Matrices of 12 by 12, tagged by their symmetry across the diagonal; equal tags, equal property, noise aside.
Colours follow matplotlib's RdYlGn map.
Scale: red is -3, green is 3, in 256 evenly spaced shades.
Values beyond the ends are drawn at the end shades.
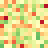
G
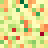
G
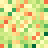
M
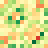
M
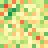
M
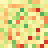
M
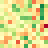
G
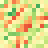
M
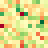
G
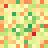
M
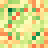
M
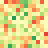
G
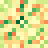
M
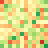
M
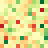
G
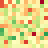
G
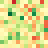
G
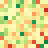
M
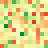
G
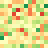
G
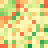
M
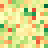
G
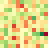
G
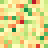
G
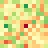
M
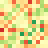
M
